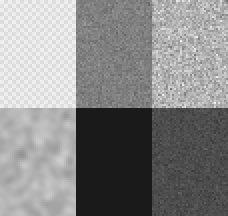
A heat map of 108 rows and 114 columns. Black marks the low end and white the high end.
It is made of 2 by 3 panels. Panel 1,1: very high, checkered, faint in contrast. Panel 1,2: middling, fine-grained, faint in contrast. Panel 1,3: high, fine-grained. Panel 2,1: high, blotchy, faint in contrast. Panel 2,2: very low, flat. Panel 2,3: low, fine-grained, faint in contrast.
